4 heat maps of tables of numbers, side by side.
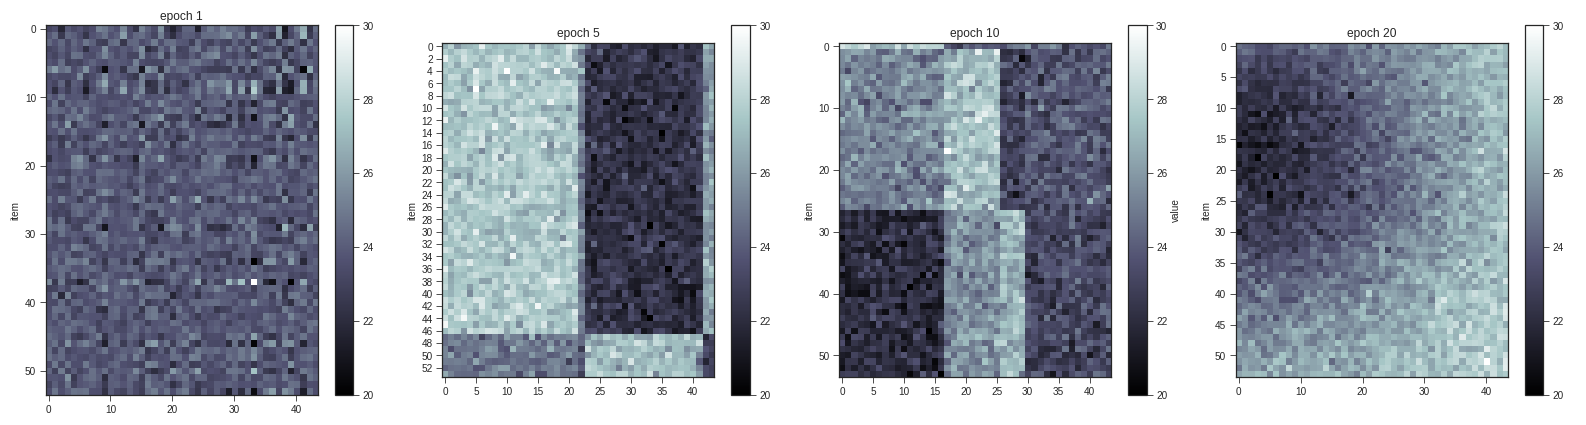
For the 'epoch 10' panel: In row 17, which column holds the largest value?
17
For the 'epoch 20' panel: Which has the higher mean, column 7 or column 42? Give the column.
42
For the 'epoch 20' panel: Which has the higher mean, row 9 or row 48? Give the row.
48
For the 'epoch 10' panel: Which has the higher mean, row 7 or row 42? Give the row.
7
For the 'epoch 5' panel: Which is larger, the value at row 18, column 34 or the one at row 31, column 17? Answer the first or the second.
the second
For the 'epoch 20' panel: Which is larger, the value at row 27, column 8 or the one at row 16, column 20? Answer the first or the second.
the second
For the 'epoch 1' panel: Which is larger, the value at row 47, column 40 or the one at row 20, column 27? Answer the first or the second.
the second
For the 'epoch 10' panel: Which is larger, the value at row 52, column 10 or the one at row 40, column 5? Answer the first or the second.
the second
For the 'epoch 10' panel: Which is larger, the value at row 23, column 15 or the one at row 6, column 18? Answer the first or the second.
the second
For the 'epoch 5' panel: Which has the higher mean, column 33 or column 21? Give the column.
21
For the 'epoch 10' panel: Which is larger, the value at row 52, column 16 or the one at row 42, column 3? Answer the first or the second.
the first
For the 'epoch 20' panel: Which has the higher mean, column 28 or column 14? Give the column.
28
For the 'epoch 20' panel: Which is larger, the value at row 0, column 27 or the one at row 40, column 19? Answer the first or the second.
the first
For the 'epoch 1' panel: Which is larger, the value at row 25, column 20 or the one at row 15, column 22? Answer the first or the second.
the first
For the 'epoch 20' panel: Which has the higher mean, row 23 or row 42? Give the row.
42
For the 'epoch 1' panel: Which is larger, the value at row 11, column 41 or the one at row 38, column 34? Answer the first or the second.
the second
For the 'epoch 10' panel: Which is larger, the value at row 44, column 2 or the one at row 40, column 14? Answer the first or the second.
the second
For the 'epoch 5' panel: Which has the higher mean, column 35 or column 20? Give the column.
20
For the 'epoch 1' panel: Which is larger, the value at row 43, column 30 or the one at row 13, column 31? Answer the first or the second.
the first
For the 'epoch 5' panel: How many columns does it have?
44
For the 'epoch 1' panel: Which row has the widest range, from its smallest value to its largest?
37
